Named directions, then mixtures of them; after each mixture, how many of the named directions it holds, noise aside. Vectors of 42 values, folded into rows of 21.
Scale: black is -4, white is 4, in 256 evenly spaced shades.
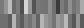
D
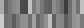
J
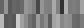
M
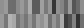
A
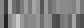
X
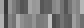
two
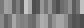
three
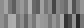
one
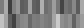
three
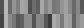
two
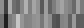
one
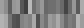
two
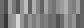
two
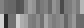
three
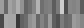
one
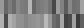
three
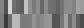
two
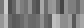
two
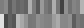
two
